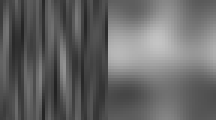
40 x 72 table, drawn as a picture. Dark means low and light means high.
The table splits into one row of 2 panels. Panel 1,1: low, streaked downward. Panel 1,2: middling, smooth, strong in contrast.
